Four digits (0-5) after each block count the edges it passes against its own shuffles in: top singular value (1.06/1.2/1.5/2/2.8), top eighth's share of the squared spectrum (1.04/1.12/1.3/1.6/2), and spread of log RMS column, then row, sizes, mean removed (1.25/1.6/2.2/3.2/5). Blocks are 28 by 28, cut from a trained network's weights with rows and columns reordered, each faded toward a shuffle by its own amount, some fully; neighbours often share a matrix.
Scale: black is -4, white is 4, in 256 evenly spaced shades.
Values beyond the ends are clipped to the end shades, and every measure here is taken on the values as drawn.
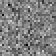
2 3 1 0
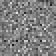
2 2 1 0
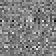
3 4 1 2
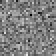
0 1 0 0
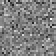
0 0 0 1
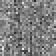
1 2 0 1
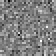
0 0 0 0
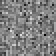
2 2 0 1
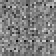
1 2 0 2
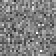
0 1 0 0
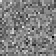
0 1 0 0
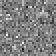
1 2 0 0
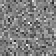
0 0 0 0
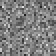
0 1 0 0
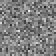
0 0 0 0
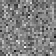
0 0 0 0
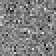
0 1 0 0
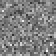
2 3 0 0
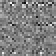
3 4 1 2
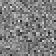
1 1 0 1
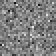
1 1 0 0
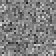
0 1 0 0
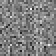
2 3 1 1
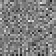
2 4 1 1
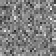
2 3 1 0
